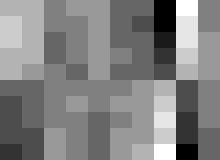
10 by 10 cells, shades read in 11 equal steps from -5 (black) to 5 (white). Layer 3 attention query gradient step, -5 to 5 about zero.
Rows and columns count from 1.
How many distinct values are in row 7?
5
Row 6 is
-1 -1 0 0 0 0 1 2 -2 0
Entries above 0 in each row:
5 4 5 5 5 2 4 2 4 4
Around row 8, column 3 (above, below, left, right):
0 1 -1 0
